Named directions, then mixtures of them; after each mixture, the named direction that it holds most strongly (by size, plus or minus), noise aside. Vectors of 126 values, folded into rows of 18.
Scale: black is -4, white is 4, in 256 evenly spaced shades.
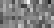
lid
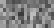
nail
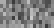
nail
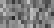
nail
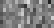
lid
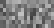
nail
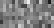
lid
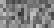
nail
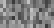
nail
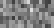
lid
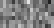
lid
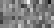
lid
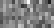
lid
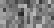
nail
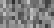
nail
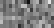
lid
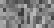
nail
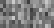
nail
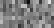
lid
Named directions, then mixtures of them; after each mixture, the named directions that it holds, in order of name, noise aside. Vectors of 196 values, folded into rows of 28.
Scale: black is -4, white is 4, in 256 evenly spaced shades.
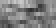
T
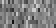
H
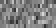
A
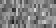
A, H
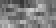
T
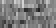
H, T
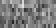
A, H, T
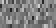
A, H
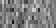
H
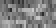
A, T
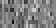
H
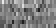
H, T
